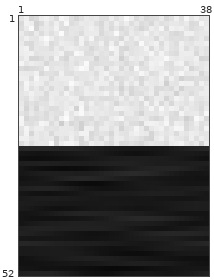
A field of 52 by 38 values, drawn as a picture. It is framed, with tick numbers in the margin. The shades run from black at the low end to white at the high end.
The table splits into 2 rows of 1 panel. Panel 1,1: very high, fine-grained, faint in contrast. Panel 2,1: very low, streaked across, faint in contrast.
